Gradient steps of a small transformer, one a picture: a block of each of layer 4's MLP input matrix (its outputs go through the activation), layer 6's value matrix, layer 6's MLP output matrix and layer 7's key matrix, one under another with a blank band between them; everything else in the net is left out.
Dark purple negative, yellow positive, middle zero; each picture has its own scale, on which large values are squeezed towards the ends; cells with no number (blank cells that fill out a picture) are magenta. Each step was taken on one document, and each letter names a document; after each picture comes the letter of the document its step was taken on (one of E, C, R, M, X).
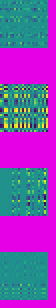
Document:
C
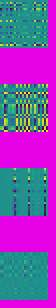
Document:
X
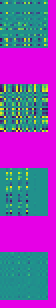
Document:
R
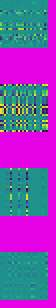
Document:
R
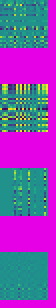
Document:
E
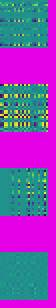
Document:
C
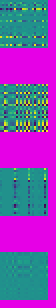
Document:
X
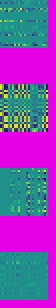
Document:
C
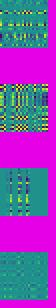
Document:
R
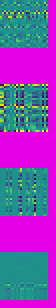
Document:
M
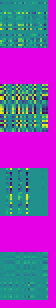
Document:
R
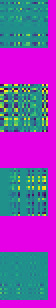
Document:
C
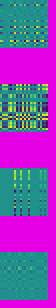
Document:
E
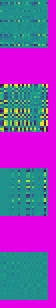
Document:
C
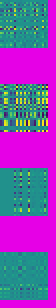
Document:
E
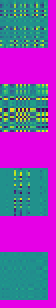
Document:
E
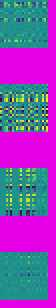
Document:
M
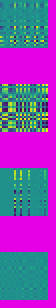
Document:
E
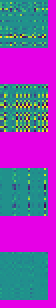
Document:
X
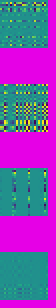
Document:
X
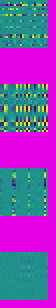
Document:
X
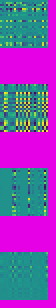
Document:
X
